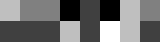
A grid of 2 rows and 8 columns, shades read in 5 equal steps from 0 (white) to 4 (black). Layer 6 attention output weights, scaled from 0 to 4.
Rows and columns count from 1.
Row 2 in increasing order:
0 1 1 3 3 3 3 3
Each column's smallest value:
1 2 2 1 3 0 1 2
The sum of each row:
19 17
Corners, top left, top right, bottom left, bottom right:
1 2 3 3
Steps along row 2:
same same down up down up up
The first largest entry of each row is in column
4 1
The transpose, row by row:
1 3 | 2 3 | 2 3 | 4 1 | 3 3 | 4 0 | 1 1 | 2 3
